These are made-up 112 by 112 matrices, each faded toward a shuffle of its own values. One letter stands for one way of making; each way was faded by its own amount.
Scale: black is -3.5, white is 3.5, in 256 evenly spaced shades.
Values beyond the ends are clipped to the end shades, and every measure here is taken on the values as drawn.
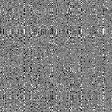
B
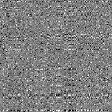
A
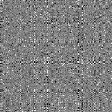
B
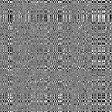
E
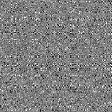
A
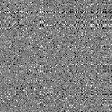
A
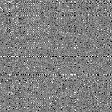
A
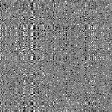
B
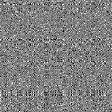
A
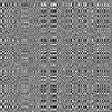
E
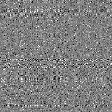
A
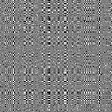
E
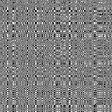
E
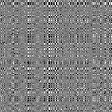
E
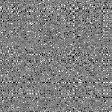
A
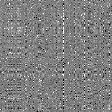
B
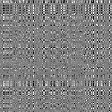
E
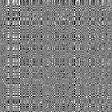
E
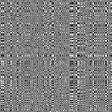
E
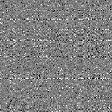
A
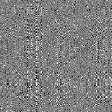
B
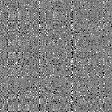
B
